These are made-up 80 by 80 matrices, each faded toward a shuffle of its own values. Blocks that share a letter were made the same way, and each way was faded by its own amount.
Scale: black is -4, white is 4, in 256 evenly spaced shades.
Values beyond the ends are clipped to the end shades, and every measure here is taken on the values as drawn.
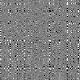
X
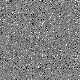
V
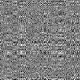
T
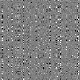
X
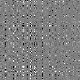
X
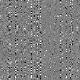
X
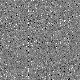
V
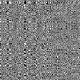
T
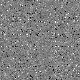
V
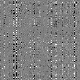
X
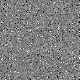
V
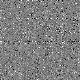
V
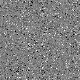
V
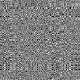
T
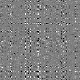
X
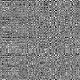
T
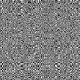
T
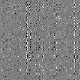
X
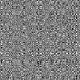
T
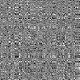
T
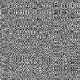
T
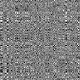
T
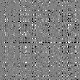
X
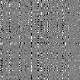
X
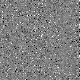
V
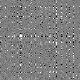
X
